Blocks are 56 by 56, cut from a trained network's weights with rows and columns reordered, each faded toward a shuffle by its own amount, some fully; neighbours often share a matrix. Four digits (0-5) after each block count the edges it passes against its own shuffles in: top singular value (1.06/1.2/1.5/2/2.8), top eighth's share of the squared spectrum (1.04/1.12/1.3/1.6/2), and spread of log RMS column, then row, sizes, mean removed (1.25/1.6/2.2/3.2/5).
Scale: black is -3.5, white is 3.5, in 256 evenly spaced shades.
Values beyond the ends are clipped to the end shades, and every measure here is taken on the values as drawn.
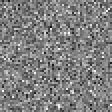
3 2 1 1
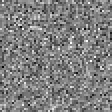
2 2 0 0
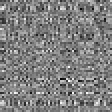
4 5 1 3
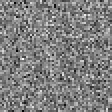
0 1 0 0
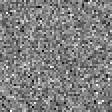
1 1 0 0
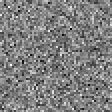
0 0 0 0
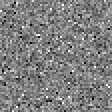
0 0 0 0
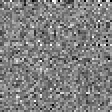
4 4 1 2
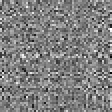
4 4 2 2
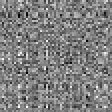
4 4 2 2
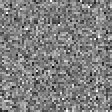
3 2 1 0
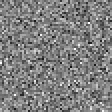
0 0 0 0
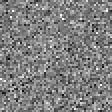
1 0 0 0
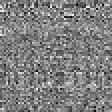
4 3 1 2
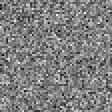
0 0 0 0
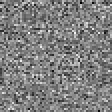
3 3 1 1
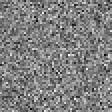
2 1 0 0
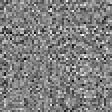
3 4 2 2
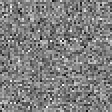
3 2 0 1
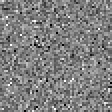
2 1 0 0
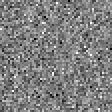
0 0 0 0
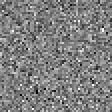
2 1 0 0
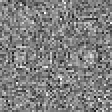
3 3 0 1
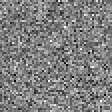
2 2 0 0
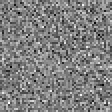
2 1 0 1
